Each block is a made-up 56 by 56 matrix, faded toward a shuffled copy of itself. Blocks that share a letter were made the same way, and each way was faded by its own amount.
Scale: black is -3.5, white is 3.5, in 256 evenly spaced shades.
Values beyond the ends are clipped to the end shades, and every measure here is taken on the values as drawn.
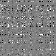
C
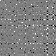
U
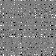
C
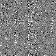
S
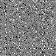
S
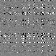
C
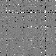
C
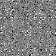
S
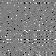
U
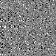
S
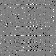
U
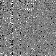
S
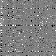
U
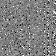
S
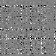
C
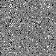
S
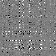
C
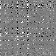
C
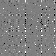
U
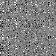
S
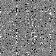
S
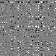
U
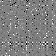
U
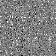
S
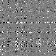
C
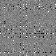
C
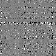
C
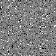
S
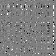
U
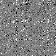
S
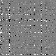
C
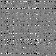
C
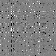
U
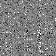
S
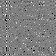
U
